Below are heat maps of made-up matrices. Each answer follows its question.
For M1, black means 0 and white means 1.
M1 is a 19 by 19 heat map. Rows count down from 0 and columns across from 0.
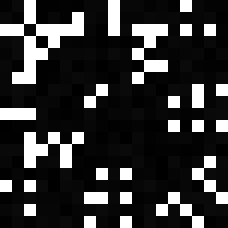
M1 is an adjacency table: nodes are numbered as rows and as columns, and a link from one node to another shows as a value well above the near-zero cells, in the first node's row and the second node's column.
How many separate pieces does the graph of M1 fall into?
2
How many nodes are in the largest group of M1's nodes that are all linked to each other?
3
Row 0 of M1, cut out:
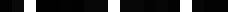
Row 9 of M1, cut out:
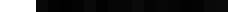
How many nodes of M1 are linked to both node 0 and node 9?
1
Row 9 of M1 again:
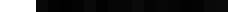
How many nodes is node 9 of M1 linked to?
3
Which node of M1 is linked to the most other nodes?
node 2
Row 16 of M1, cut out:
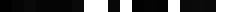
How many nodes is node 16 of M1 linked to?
5
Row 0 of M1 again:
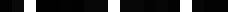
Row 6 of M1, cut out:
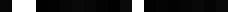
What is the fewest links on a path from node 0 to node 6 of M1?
2
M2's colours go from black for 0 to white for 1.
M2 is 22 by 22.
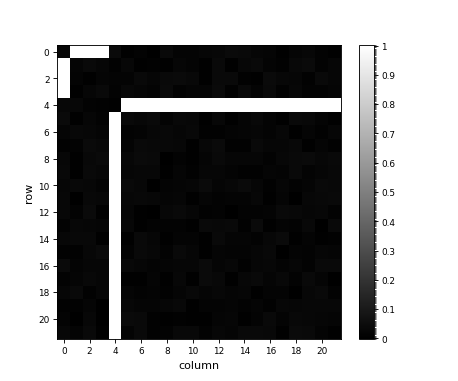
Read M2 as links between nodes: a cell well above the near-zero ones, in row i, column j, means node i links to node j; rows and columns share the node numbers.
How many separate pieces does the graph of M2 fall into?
2
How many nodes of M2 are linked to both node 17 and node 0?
0
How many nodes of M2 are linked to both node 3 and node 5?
0
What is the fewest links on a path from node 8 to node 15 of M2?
2
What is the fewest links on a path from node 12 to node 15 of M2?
2
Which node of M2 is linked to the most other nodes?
node 4
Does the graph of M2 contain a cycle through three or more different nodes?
no
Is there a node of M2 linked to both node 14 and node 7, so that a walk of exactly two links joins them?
yes
